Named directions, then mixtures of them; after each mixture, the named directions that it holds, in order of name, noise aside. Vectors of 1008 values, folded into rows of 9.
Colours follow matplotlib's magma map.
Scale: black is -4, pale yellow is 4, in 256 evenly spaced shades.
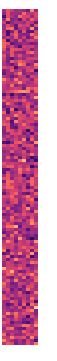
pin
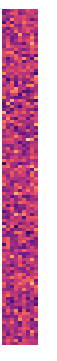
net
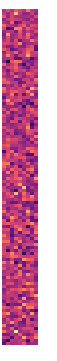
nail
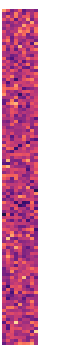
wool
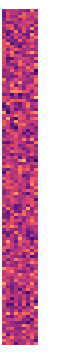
net, pin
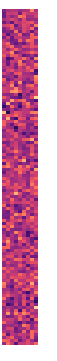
net, pin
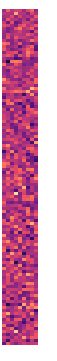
nail, pin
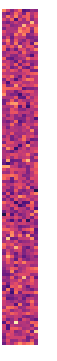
wool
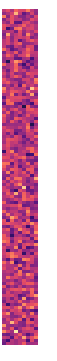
nail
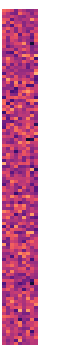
net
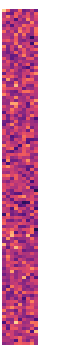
net, wool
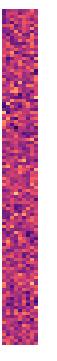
net, pin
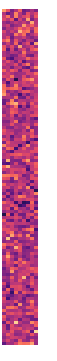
wool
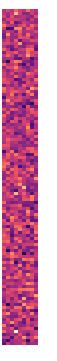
nail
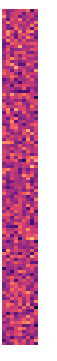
pin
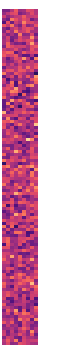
net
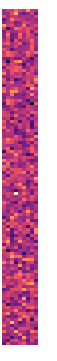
nail, net
